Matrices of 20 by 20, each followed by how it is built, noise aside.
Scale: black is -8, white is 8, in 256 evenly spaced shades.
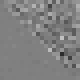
upper triangular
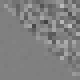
upper triangular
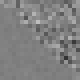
upper triangular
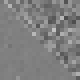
upper triangular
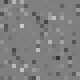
sparse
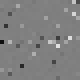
sparse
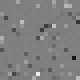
sparse
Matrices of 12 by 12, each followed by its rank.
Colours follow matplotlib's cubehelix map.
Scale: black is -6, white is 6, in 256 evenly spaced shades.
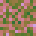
full rank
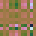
one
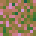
full rank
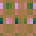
one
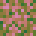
full rank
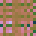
two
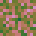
full rank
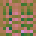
two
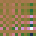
one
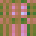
one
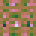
two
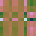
one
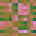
two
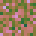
full rank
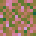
full rank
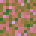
full rank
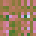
two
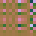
one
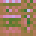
two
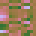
two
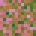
full rank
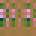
one
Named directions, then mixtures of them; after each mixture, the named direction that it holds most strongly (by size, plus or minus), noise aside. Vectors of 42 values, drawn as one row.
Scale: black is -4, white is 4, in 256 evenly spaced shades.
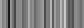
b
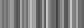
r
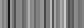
b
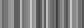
r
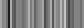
b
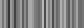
b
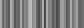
r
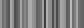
r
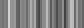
r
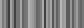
b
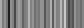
b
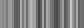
r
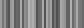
r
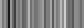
b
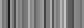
b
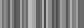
r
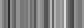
b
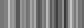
r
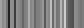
b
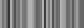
b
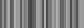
r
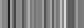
b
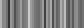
b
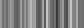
r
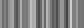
r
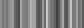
r
